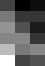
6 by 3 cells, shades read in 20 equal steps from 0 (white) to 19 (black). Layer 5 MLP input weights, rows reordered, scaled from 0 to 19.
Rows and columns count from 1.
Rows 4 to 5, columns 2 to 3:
9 15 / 10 9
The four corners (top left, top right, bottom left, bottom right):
14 18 0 13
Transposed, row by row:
14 10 8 9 5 0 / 19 15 13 9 10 14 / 18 15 17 15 9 13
